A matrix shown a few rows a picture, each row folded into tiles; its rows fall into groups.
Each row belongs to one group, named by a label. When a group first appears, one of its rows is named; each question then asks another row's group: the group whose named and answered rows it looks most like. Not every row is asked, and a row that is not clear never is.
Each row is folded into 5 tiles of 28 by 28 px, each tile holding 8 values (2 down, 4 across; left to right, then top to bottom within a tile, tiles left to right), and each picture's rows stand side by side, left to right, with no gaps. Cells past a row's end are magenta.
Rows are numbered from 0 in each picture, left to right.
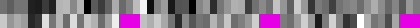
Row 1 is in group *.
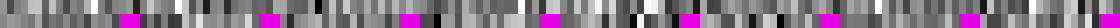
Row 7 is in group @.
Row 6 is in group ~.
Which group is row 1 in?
~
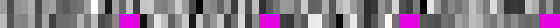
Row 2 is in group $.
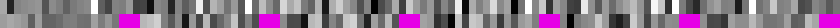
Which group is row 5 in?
@
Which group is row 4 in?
$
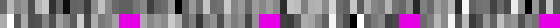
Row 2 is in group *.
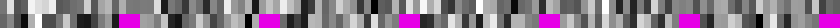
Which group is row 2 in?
$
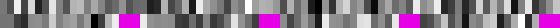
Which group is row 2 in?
*
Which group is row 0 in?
@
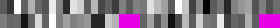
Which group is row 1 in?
~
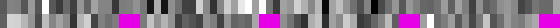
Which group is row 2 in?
$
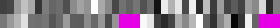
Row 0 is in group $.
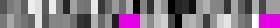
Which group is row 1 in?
*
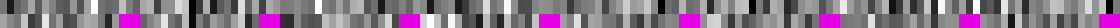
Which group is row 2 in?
~
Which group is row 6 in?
*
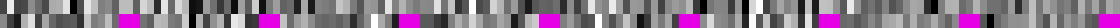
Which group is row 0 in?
@
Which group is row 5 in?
@
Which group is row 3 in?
@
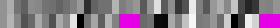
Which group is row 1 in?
@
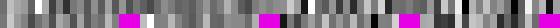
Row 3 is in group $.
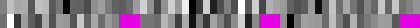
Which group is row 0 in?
~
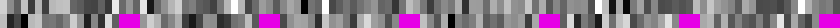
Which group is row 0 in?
$
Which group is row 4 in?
~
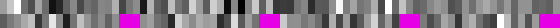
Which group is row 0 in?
*
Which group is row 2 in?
@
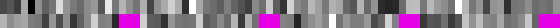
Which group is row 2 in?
@
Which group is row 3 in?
~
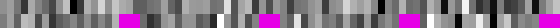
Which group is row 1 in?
*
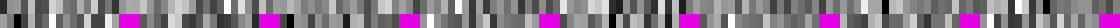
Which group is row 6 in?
$
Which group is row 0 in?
@
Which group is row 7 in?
~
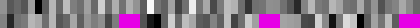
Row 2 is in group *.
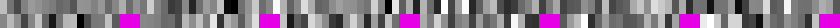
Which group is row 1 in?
*
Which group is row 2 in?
$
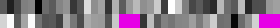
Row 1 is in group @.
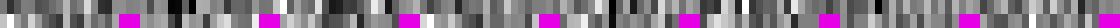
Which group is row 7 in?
@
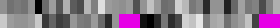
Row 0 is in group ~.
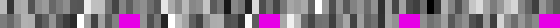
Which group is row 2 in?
~
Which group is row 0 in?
*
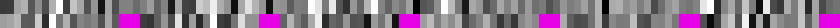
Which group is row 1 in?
$
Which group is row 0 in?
@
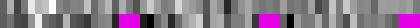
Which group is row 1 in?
~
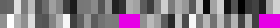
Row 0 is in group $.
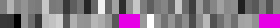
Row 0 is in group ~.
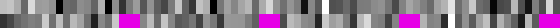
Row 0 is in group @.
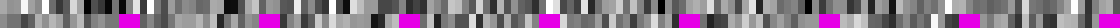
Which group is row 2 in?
@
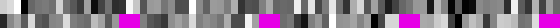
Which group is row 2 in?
@
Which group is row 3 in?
*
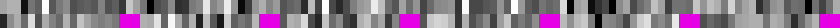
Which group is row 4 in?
*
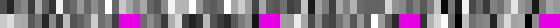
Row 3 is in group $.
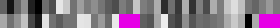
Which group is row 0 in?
*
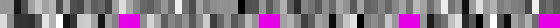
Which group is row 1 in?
~
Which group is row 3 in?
$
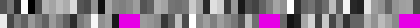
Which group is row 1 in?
@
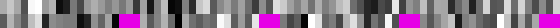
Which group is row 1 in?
*
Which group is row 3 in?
*
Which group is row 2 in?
$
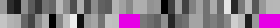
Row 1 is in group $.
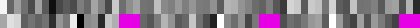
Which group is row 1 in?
*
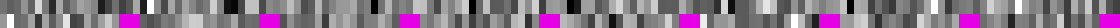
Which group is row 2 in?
$
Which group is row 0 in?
~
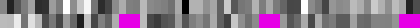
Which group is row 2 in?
$
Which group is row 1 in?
$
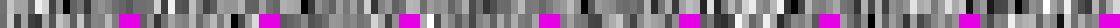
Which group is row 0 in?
~
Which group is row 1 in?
@
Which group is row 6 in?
$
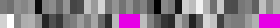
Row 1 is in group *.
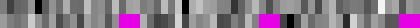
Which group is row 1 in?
$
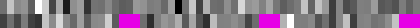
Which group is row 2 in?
~
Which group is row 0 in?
~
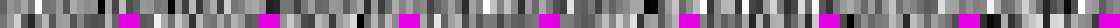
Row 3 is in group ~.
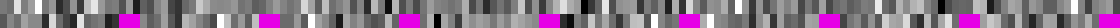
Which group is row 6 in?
~
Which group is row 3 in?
~
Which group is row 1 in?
*
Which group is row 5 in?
~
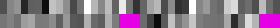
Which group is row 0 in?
@
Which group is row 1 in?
@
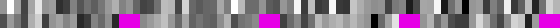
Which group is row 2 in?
@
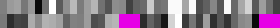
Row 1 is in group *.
